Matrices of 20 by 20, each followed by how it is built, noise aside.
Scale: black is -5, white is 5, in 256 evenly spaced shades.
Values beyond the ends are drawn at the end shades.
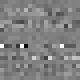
uneven rows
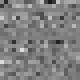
uneven rows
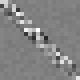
banded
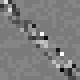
banded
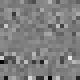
uneven rows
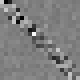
banded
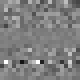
uneven rows
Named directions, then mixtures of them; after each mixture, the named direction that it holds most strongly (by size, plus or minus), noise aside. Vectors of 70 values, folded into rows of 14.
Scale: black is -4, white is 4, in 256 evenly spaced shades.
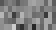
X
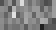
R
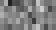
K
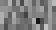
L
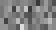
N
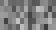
N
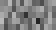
L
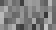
X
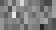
R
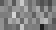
R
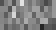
R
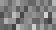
X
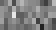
R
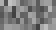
K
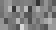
N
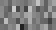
N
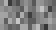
K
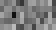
X
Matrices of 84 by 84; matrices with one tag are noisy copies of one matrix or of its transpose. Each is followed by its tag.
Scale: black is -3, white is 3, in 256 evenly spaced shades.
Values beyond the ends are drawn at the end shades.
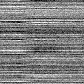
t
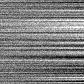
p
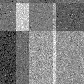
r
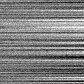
p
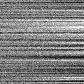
p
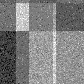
r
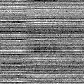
t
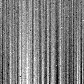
p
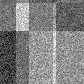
r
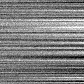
p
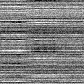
t
